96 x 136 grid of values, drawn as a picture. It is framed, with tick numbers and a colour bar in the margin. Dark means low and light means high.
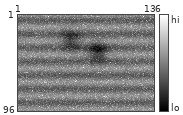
Seam: none. Odd rows or columns: none. Stripes: horizontal, repeating 7 times. Average level on the scale: 50%. Slope: none. Dips: two.
